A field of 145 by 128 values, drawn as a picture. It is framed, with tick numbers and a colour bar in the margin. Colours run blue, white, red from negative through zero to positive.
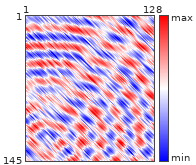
Stripes running across repeat 9 times from top to bottom. There is no overall slope. Concentric rings centre on the bottom left. Overall the values sit about 50% of the way up the scale.
